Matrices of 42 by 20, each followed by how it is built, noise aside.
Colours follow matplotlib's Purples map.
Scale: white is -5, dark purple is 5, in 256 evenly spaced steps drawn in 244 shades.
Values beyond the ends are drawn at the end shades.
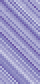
Toeplitz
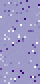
sparse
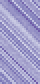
Toeplitz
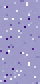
sparse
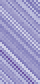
Toeplitz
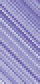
Toeplitz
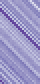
Toeplitz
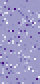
sparse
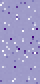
sparse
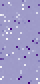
sparse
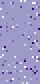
sparse
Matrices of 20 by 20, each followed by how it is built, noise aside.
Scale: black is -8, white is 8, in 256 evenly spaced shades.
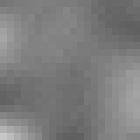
smooth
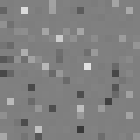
sparse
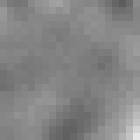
smooth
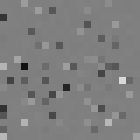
sparse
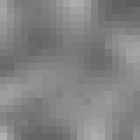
smooth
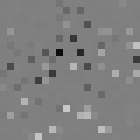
sparse
